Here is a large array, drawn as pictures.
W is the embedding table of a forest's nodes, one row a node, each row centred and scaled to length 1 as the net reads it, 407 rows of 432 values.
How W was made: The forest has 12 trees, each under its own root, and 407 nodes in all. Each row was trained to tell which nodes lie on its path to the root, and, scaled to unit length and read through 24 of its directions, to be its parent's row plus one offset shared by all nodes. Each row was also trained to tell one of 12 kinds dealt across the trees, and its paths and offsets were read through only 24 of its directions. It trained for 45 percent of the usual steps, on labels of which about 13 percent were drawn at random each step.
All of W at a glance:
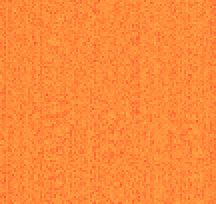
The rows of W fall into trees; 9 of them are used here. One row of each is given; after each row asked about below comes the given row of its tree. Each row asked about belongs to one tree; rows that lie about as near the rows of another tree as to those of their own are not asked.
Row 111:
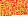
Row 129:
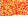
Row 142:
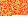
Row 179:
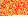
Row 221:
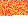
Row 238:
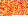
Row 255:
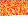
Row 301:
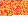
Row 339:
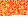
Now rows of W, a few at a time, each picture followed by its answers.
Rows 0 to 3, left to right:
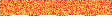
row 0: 179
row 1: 255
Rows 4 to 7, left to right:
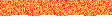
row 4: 301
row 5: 111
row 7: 301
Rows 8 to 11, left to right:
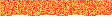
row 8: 142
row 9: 255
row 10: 142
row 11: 129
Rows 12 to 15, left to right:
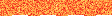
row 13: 221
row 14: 111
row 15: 301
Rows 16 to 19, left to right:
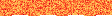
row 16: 129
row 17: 179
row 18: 339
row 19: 129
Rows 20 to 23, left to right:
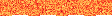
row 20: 238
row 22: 301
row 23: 301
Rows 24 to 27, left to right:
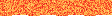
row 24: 255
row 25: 111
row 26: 301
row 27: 129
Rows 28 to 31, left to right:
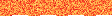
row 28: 129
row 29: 255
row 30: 221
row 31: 301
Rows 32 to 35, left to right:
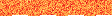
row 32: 111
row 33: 221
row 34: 111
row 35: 111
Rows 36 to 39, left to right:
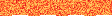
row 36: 255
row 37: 111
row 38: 129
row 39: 179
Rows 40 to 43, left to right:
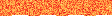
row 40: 255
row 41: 301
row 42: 301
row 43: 221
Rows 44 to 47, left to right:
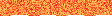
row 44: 301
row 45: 129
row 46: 179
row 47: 255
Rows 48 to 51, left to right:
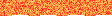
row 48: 255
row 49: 301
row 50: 129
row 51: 129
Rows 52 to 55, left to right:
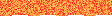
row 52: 301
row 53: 301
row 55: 179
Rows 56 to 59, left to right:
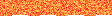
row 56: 142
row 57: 142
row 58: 111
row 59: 255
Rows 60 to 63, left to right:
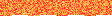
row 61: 238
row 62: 111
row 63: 111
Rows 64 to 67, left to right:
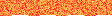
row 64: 255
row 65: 129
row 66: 179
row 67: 129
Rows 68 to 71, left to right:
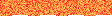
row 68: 339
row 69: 142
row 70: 142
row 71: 179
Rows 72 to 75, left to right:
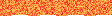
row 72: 255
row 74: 221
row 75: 221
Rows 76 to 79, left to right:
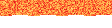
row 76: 339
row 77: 238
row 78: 221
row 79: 339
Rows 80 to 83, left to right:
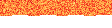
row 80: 179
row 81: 129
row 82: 221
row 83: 301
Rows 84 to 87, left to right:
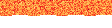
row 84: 111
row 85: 111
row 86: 255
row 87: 129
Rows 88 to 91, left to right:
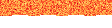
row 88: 301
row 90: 179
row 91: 221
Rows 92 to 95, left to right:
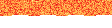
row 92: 142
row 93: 129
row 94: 179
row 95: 129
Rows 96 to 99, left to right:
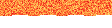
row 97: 179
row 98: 129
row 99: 255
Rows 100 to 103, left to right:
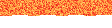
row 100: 111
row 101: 238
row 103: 221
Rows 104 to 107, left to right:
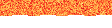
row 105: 255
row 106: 301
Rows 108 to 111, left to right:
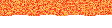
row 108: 129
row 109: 339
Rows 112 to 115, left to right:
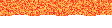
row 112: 129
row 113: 129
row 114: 142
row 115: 142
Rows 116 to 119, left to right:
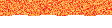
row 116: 221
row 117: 301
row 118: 255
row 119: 129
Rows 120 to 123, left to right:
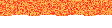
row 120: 179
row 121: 238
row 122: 339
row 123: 238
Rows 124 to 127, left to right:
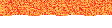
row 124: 221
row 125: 179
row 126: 255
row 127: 301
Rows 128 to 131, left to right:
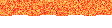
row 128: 301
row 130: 111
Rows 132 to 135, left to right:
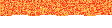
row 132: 142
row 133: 221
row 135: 301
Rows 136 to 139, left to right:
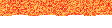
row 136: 142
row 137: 179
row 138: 221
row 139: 255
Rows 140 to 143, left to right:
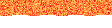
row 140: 255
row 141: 255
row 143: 129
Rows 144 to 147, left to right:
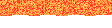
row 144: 301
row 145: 339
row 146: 142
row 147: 129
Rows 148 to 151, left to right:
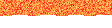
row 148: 221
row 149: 255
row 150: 301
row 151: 301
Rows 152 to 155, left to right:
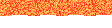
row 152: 238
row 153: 142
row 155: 142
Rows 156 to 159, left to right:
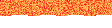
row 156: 339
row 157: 255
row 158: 255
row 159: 142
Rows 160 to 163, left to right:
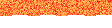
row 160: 221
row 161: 255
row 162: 238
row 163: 221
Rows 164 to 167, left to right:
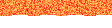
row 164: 255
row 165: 111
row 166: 238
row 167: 129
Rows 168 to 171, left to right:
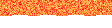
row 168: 129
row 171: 301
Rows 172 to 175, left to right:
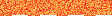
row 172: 142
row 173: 142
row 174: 111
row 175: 179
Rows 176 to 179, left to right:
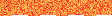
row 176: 221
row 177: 129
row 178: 111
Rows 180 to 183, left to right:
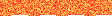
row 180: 301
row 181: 129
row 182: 255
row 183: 111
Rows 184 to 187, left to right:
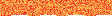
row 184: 129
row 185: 111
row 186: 255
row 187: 129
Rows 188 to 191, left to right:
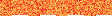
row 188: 129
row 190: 301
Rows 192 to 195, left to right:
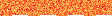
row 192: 221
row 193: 111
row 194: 255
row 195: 238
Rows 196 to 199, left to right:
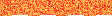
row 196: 142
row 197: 179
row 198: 111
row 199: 238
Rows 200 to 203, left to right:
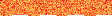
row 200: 111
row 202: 339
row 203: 221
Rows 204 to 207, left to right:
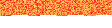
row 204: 129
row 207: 142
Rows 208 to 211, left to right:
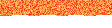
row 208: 111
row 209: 221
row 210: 339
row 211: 301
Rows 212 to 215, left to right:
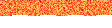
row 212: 142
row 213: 111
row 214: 255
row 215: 221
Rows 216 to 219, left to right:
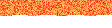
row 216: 255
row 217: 238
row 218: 179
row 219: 221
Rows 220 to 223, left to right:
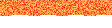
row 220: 129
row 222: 111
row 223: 142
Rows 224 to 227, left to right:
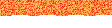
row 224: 142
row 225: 255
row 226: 221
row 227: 339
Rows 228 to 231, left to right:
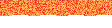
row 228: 179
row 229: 142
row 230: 339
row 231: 301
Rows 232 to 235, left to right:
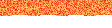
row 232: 301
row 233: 301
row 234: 339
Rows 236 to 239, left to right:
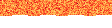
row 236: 179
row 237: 339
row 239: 111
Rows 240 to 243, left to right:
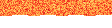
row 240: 301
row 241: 142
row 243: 111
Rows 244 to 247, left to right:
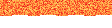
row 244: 129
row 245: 142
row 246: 221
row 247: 142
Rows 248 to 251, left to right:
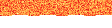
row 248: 238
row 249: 238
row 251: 129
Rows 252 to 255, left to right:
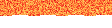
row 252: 142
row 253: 221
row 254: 238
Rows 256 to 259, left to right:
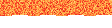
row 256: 255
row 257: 111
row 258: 221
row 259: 111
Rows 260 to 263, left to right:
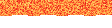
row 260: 301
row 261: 111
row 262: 129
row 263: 179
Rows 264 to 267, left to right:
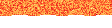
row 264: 238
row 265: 255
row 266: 301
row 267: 339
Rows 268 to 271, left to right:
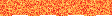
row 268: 111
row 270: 255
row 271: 179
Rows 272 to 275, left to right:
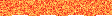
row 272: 238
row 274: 301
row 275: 111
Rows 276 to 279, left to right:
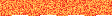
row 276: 255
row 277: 142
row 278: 221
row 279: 129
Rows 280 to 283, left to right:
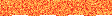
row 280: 111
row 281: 111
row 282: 301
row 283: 255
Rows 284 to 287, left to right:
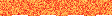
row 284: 221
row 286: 255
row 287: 221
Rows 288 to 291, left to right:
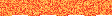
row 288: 301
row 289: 129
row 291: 111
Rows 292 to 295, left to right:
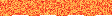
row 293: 339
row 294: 301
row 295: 301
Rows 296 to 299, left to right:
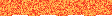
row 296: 301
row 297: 301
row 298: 129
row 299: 255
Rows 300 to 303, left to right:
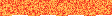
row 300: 179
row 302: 255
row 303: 255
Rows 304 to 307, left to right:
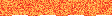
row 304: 255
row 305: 179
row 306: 129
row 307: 255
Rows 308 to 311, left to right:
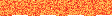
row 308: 129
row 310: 238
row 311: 142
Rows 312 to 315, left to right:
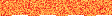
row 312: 255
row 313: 179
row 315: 301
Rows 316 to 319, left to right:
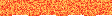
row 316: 221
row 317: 129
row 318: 111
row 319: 129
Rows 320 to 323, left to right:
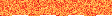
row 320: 255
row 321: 221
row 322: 301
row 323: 111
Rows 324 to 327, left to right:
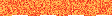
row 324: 221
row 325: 111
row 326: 221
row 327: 255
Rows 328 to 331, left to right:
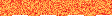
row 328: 301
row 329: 111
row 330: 238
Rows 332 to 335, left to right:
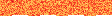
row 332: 221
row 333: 129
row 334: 179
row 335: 142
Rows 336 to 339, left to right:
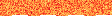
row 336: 179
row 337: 221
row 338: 179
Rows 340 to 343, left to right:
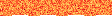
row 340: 111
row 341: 111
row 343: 255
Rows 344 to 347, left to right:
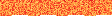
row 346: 301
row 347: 142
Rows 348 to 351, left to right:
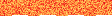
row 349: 179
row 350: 301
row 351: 221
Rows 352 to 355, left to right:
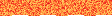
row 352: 179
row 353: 339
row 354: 255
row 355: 339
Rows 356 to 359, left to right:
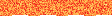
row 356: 111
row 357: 221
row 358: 255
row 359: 179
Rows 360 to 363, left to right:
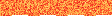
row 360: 111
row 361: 111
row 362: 179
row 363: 111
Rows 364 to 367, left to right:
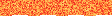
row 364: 129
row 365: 111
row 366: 255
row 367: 179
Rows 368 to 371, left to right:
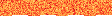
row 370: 301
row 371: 111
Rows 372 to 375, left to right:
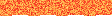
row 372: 301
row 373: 301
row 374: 301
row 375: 255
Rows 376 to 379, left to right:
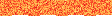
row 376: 221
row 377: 111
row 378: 301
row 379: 142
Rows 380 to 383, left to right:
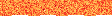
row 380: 111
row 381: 301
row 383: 179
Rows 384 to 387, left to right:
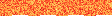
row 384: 255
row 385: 301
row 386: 221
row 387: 142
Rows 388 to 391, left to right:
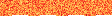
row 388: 111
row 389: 339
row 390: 221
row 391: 221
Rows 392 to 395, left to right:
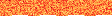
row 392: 255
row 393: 255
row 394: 129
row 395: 129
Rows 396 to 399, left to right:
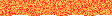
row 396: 221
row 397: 111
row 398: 111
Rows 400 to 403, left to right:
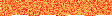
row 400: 111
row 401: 142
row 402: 179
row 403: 129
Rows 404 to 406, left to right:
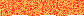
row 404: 301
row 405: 255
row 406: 179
